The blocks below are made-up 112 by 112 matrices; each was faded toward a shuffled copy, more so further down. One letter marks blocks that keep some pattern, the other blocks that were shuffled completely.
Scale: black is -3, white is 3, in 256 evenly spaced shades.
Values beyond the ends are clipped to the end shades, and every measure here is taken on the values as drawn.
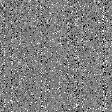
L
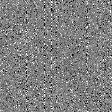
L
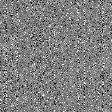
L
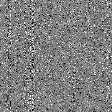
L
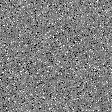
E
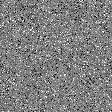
E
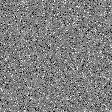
E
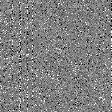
L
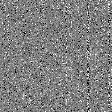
L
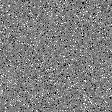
E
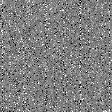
L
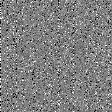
L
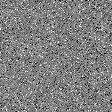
E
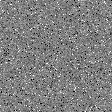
E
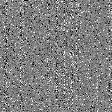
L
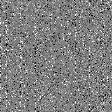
L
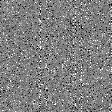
L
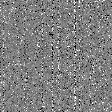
L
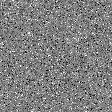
E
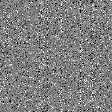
L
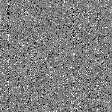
L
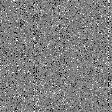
L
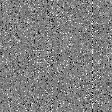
L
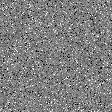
E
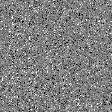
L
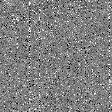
L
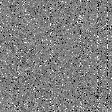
L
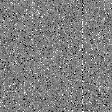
L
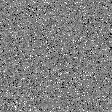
E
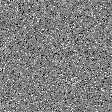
E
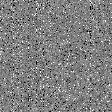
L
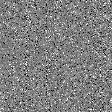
L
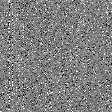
L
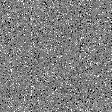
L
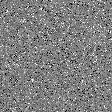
E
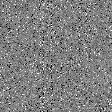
L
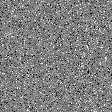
E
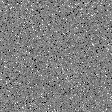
E
